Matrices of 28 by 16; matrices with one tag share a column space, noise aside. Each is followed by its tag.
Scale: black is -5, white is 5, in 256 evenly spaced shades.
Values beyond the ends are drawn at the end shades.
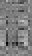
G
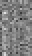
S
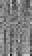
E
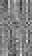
E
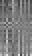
E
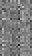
S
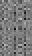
S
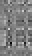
G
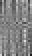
E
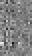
G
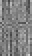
E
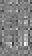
G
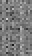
S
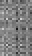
S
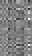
S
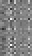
S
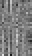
E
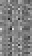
S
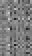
S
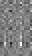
G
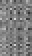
S
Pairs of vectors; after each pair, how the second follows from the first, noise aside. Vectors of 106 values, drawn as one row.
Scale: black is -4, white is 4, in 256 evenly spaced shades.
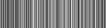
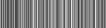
copied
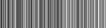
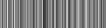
shuffled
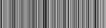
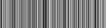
copied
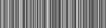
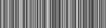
copied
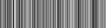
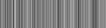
shrunk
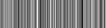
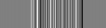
partly zeroed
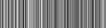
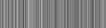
shrunk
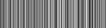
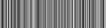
shuffled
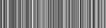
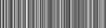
shuffled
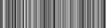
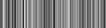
copied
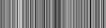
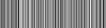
sign-scrambled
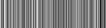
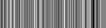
shuffled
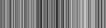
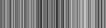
copied
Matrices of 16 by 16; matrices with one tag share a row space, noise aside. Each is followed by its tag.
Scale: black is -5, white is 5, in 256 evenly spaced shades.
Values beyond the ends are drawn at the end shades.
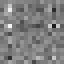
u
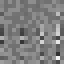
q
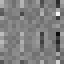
q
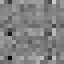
u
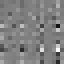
q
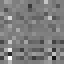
u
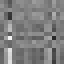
u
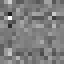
u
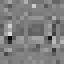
u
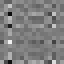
u
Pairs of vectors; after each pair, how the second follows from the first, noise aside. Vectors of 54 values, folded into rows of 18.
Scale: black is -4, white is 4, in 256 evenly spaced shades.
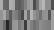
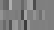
partly zeroed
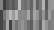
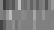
partly zeroed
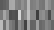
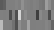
partly zeroed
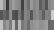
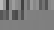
partly zeroed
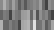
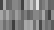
wrapped around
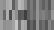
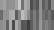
wrapped around
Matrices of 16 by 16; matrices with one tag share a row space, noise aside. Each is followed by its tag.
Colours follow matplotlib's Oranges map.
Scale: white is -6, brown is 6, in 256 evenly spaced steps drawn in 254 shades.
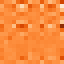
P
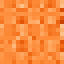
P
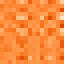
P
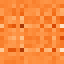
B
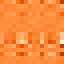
P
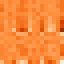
P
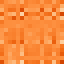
B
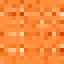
B
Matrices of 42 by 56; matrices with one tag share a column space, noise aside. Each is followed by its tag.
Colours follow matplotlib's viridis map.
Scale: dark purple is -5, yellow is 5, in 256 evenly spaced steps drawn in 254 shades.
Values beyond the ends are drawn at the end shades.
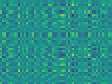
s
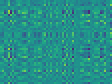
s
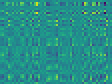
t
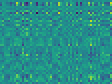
t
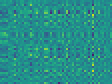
s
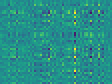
s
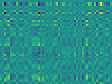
t
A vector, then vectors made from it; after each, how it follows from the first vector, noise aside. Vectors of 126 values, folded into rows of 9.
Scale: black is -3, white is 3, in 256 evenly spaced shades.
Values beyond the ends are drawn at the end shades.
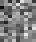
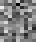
negated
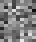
wrapped around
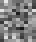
wrapped around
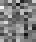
negated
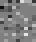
partly zeroed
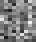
wrapped around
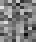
negated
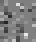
partly zeroed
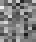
negated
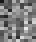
wrapped around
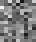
negated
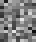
wrapped around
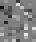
partly zeroed
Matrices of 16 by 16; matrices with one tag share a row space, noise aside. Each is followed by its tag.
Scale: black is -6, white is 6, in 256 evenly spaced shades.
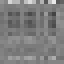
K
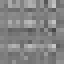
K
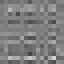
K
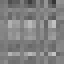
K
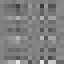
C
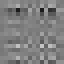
C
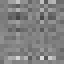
C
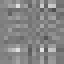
C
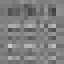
K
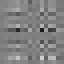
C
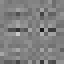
C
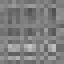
K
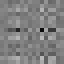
C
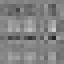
K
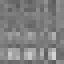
K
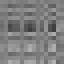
K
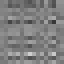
K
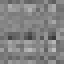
K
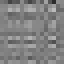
K
